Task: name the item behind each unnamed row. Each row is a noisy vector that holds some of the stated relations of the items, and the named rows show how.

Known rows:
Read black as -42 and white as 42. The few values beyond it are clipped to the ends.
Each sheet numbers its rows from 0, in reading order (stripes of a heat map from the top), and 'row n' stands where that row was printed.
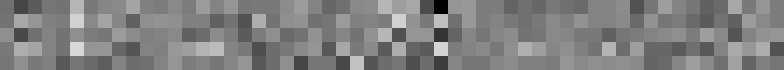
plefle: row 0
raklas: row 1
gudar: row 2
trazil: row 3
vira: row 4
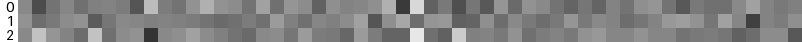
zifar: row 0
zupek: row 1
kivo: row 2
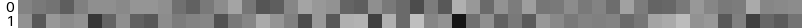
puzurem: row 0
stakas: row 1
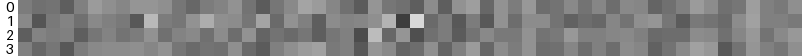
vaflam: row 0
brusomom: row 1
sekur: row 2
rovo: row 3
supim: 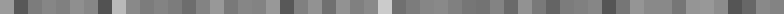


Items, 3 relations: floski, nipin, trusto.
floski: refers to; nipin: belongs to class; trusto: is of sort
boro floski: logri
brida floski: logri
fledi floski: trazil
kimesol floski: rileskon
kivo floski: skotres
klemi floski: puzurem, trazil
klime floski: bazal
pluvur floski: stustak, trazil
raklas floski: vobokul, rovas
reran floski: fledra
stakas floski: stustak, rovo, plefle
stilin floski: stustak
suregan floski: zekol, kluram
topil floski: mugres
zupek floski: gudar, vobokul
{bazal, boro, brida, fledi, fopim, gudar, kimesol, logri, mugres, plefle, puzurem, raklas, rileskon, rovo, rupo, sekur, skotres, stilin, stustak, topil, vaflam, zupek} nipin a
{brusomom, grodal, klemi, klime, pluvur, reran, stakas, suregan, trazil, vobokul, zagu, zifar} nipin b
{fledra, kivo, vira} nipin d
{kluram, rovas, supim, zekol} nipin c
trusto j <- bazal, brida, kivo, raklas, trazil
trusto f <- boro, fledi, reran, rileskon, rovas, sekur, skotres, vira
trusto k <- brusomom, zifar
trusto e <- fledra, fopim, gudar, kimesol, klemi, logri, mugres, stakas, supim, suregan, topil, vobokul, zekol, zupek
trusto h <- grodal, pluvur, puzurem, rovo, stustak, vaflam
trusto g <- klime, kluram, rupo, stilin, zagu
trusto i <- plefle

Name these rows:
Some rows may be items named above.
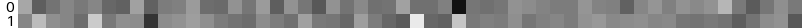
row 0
fledra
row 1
kivo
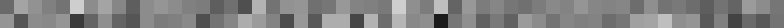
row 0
raklas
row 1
stakas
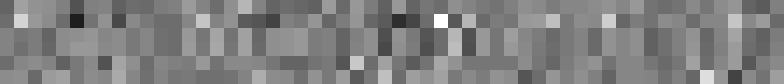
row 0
reran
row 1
fledi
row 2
grodal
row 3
grodal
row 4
rovas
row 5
logri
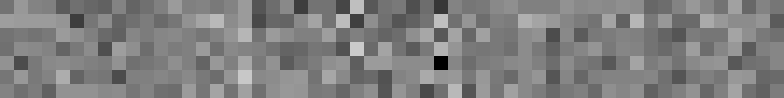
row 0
vira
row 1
klemi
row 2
zagu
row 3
rovas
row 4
vobokul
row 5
klime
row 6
grodal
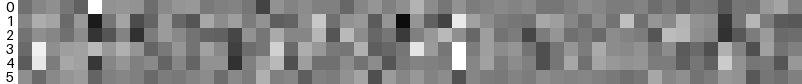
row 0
bazal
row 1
pluvur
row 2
stilin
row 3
brida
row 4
boro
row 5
suregan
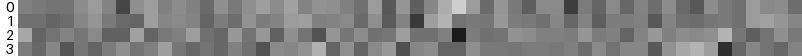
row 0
kluram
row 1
rupo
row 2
fledra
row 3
stustak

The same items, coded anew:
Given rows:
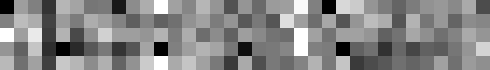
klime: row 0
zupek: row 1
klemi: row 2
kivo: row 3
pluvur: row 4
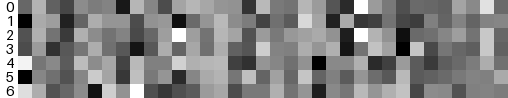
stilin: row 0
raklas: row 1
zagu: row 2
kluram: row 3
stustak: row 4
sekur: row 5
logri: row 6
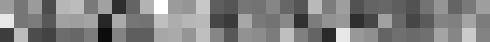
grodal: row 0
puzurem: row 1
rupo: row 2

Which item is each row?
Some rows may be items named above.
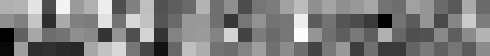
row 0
vobokul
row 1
trazil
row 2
vira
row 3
brida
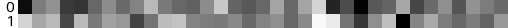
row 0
bazal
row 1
suregan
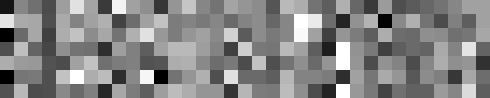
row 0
fledi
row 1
suregan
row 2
reran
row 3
stilin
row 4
plefle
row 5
rovas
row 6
stilin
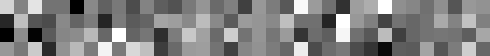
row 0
fledra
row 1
rupo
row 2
boro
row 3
trazil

